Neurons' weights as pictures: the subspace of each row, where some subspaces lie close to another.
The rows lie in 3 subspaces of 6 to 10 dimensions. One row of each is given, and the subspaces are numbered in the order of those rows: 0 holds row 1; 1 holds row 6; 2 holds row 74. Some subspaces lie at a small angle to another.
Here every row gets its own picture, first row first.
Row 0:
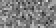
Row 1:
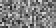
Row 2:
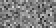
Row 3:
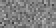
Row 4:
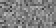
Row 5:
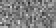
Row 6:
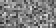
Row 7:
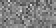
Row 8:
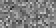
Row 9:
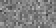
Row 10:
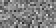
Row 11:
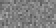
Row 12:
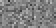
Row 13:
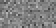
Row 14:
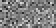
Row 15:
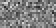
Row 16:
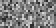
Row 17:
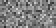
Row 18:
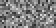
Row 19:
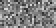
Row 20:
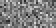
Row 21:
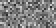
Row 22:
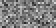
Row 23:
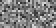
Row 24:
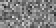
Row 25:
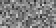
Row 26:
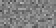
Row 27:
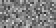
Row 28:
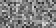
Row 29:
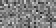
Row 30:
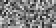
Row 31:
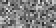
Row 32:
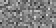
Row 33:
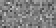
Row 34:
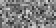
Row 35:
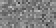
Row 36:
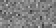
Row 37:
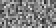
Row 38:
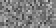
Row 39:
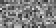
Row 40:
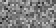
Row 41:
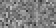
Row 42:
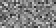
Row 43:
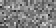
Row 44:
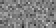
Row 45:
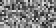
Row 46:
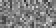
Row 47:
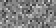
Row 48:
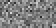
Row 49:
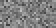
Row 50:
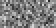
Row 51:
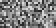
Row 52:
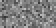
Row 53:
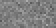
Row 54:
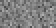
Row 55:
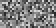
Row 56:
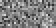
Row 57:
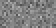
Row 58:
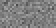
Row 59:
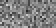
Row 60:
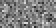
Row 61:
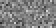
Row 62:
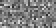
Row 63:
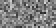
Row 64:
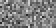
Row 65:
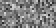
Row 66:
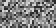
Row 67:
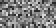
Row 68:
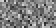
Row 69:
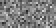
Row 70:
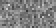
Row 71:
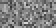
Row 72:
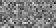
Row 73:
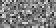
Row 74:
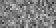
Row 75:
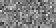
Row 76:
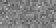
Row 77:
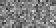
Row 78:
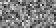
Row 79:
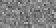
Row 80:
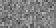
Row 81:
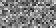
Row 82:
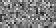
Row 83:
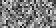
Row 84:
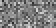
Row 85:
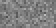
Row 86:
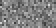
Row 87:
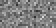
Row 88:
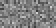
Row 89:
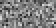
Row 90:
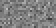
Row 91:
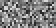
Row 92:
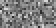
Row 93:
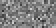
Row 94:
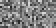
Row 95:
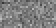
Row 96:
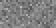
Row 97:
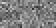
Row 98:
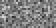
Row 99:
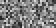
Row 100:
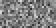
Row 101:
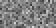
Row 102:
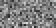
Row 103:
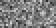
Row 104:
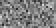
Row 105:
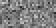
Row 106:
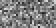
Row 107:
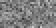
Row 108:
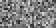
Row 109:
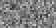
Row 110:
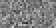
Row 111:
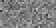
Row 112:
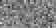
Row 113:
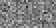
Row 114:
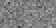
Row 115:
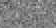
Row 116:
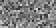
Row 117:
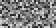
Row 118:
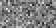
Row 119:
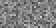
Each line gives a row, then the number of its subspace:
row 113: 1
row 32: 0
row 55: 0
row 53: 2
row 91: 2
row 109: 2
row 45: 1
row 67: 2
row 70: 2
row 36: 2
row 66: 0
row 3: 1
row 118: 2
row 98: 1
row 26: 1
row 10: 1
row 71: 1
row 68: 2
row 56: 1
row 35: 2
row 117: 1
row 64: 0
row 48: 2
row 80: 0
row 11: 2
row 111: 1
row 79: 1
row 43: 1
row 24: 0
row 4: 2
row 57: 2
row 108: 0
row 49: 2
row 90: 1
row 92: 2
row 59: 0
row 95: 2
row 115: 0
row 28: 1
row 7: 2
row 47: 0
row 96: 0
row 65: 2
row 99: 2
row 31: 2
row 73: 1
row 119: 1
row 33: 2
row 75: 0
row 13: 2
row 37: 1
